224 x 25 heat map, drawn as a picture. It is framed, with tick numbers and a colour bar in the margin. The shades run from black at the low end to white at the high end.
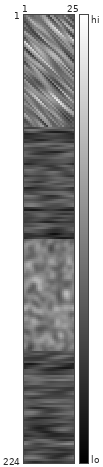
It is made of 4 by 1 panels. Panel 1,1: middling, slanting down to the right, strong in contrast. Panel 2,1: low, streaked across. Panel 3,1: middling, blotchy. Panel 4,1: low, streaked across.
